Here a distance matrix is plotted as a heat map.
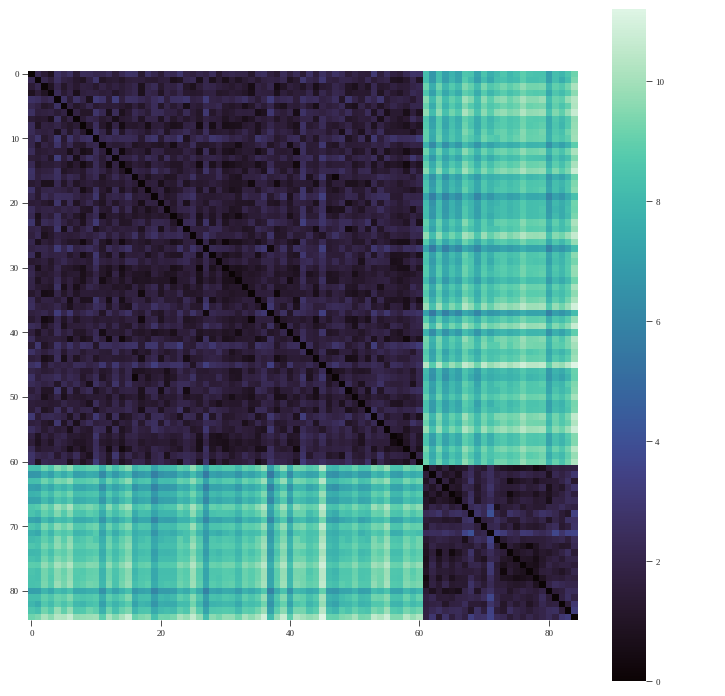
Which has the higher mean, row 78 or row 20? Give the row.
78
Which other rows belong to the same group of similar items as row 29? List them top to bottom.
0, 1, 2, 3, 4, 5, 6, 7, 8, 9, 10, 11, 12, 13, 14, 15, 16, 17, 18, 19, 20, 21, 22, 23, 24, 25, 26, 27, 28, 30, 31, 32, 33, 34, 35, 36, 37, 38, 39, 40, 41, 42, 43, 44, 45, 46, 47, 48, 49, 50, 51, 52, 53, 54, 55, 56, 57, 58, 59, 60
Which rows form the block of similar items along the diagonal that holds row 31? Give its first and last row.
0 to 60
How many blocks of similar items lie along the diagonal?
2
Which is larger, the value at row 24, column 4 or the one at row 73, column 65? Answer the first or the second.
the first
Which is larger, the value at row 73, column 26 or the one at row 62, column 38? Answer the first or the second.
the first
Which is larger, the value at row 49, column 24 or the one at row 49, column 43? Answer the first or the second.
the second
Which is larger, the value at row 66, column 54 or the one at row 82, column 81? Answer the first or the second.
the first
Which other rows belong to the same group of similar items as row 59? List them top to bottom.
0, 1, 2, 3, 4, 5, 6, 7, 8, 9, 10, 11, 12, 13, 14, 15, 16, 17, 18, 19, 20, 21, 22, 23, 24, 25, 26, 27, 28, 29, 30, 31, 32, 33, 34, 35, 36, 37, 38, 39, 40, 41, 42, 43, 44, 45, 46, 47, 48, 49, 50, 51, 52, 53, 54, 55, 56, 57, 58, 60
